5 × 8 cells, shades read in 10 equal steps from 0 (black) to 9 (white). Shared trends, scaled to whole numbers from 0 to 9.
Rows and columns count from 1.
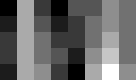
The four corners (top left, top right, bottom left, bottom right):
0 4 1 5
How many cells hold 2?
7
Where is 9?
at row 5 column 7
